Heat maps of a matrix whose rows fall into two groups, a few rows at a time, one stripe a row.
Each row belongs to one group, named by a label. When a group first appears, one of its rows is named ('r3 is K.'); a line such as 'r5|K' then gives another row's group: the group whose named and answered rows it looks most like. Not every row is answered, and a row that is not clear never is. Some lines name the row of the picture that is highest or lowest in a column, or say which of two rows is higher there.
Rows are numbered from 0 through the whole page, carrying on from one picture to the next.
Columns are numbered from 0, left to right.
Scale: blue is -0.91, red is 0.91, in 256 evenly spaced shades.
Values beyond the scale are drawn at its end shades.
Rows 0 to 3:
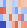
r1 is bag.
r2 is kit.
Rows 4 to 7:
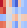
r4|bag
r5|bag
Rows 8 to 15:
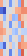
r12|bag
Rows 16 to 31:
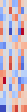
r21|bag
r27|bag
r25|kit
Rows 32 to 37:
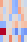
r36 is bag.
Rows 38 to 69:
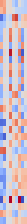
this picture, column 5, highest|40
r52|kit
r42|kit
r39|bag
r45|kit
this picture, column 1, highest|59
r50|kit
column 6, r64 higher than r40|Yes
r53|bag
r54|kit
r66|kit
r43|kit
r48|kit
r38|bag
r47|kit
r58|kit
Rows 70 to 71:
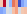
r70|bag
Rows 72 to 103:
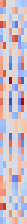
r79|kit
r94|kit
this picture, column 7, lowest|83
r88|bag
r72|bag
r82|bag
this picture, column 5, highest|77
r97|bag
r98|bag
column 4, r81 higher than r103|No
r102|kit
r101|bag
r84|bag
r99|bag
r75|bag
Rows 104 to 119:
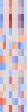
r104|kit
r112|bag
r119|kit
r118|bag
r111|kit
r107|kit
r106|kit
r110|bag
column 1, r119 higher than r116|No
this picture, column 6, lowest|110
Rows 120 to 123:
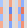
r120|kit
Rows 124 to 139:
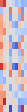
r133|bag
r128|bag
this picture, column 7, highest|139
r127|bag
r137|bag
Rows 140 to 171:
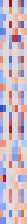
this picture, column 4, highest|145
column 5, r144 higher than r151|Yes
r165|bag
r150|kit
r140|kit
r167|kit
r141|kit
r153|kit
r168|kit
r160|bag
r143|kit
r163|kit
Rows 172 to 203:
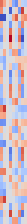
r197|kit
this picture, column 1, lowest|174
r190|bag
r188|bag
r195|kit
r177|kit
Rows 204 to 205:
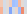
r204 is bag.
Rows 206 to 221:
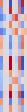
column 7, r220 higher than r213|Yes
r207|kit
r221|kit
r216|kit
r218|kit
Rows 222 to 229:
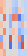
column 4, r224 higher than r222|Yes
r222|bag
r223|bag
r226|bag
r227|kit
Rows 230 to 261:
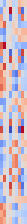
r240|bag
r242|bag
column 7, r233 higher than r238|Yes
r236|bag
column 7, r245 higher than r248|No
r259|bag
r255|bag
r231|kit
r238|kit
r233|bag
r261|bag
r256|kit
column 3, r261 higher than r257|No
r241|bag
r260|bag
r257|kit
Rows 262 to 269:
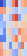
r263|bag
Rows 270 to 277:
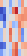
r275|kit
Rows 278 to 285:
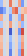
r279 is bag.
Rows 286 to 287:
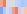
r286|bag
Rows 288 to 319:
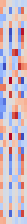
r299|kit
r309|kit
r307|kit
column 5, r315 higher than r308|No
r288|bag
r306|bag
